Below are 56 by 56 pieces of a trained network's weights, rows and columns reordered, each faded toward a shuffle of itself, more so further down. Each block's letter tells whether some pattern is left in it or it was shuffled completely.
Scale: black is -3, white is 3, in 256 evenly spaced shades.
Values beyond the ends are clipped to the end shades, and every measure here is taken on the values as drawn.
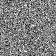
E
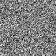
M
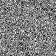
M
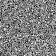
E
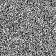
E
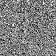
M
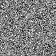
E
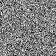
E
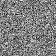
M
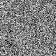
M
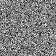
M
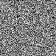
M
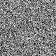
E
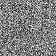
M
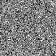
M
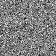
E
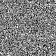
E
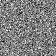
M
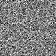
M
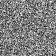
E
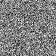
E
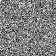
M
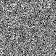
E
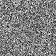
E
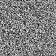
M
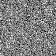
M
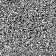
E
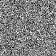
E
